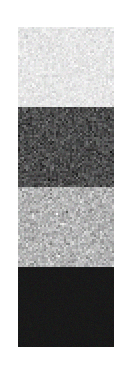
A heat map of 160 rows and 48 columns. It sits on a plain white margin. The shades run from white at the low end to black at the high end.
It is made of 4 by 1 panels. Panel 1,1: very low, fine-grained, faint in contrast. Panel 2,1: high, fine-grained. Panel 3,1: low, fine-grained. Panel 4,1: very high, flat.
